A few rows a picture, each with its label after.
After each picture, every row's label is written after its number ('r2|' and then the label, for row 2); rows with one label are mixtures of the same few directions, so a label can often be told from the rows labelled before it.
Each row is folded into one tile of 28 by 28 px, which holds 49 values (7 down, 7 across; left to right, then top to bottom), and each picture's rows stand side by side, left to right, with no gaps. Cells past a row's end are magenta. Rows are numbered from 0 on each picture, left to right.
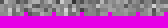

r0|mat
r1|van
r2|mat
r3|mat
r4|mat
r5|mat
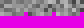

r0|van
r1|van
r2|mat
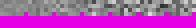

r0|van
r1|mat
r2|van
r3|van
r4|mat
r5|van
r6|mat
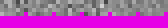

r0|mat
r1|van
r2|mat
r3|mat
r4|mat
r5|mat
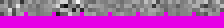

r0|mat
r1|van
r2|van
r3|van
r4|van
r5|mat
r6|van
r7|van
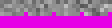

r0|van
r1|mat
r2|van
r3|van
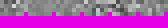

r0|mat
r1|van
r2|van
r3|mat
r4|van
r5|mat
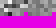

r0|van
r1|mat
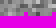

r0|van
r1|van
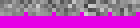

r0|van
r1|van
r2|mat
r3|van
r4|mat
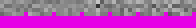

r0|van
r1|van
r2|mat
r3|mat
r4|mat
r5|mat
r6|van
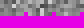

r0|mat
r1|mat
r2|van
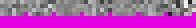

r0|mat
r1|van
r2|van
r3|mat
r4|van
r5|van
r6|mat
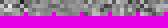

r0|van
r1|van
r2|van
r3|van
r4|mat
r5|van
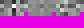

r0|mat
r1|mat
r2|van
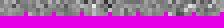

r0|mat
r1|mat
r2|van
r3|van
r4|mat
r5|mat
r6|van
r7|mat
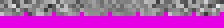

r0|mat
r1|van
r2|van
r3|mat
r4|van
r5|mat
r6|mat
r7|van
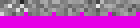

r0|van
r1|mat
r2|mat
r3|mat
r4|van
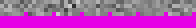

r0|van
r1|van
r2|mat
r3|mat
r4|van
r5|mat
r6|van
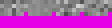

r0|mat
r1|mat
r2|van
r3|van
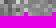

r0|mat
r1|van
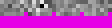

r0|van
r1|mat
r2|van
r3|mat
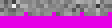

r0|mat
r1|mat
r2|van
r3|mat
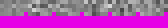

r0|mat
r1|van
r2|van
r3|van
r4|mat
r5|mat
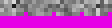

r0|mat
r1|van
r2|van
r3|mat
